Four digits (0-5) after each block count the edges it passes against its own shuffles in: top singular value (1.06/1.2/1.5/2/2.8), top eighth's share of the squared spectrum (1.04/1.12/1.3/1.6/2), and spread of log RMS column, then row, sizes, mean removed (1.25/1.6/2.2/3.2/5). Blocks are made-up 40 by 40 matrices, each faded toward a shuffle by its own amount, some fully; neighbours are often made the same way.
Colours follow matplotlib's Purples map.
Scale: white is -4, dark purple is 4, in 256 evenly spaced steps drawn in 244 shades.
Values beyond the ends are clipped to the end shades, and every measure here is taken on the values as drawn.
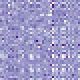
4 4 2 2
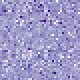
3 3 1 1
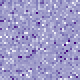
1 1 0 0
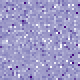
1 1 0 0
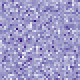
2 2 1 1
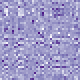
4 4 2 2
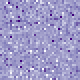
1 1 0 0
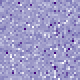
2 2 1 0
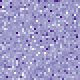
0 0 0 0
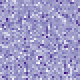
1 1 0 0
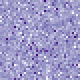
1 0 0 0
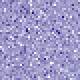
0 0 0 0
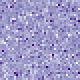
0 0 0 0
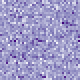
2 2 0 1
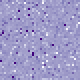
1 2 0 0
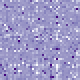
3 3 1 1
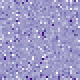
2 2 1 0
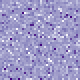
0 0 0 0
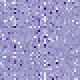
3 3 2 0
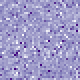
3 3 1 1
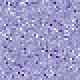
2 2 0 1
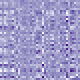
4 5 3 2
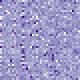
3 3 1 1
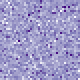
1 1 0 0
